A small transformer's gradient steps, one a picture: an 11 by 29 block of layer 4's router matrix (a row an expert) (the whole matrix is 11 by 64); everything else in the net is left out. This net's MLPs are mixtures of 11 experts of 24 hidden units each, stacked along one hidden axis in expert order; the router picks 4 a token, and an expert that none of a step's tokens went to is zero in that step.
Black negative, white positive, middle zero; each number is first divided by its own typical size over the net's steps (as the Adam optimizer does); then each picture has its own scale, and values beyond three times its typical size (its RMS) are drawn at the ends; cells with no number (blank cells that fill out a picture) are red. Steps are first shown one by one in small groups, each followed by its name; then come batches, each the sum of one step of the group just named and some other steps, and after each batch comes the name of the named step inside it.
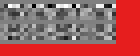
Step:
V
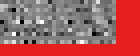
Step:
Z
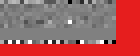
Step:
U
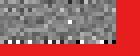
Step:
U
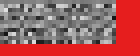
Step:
V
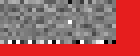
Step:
U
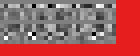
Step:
V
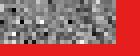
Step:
Z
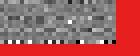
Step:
U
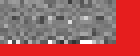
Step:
U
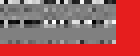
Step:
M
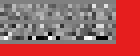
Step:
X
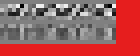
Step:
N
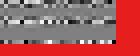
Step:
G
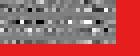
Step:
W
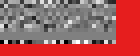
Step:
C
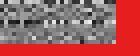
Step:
M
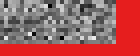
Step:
M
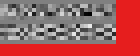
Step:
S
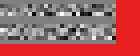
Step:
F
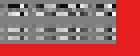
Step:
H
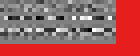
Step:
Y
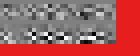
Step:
H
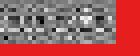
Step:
Y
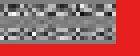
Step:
H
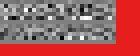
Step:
Y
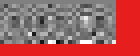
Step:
F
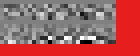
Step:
H
